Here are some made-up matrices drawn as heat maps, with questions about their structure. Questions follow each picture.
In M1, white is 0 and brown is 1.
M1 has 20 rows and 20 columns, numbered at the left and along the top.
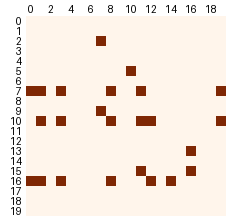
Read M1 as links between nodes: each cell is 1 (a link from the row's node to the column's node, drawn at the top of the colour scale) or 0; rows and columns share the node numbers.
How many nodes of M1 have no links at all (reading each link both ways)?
4
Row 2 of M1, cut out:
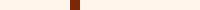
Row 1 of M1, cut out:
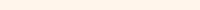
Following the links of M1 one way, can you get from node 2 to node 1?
yes
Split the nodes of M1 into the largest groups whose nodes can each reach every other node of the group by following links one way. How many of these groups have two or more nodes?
0
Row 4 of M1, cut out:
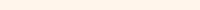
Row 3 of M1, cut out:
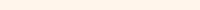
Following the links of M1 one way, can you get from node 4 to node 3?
no
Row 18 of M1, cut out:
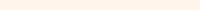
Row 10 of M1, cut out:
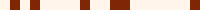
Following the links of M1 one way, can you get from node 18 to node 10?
no
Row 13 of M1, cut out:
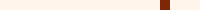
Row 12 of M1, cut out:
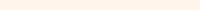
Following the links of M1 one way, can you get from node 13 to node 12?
yes
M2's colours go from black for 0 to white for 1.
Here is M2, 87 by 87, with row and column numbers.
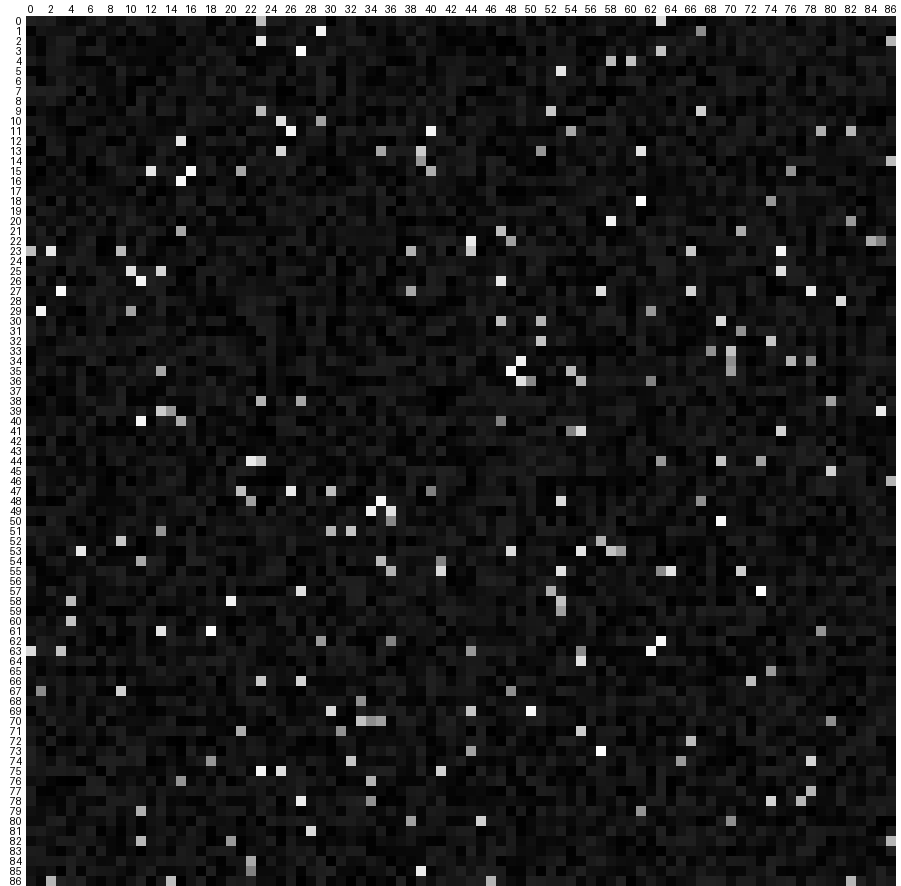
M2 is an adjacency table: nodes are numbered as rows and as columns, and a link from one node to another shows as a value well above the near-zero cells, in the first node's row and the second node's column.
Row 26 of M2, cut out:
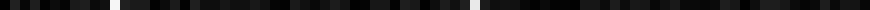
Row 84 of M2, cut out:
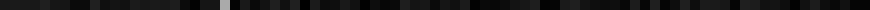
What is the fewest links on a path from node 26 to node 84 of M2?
6
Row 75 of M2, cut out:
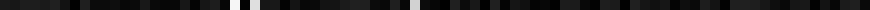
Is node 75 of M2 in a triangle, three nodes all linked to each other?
no
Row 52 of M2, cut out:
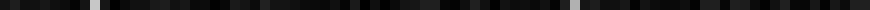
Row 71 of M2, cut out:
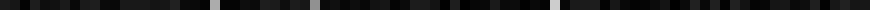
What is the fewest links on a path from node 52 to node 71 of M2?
6
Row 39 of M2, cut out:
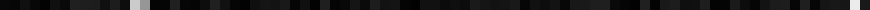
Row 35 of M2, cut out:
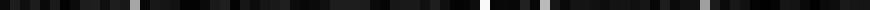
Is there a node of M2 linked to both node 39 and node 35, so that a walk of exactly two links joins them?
yes
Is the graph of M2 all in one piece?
no
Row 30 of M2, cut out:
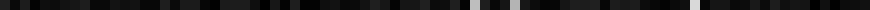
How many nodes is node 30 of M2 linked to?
3
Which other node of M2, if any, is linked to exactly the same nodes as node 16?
node 12
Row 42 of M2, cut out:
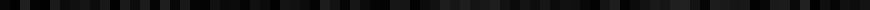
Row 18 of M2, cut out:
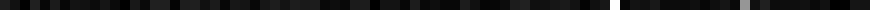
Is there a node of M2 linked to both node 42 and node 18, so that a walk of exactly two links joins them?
no
